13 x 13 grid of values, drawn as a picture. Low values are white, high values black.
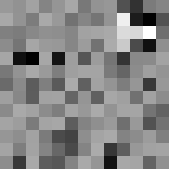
Seam: none. Grain: fine. Average level on the scale: 50%. Odd patch: rougher, in the top right. Mirror symmetry: none.
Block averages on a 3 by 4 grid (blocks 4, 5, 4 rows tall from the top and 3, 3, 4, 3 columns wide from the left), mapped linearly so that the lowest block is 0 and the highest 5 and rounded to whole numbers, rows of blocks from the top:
1105 | 3222 | 1422
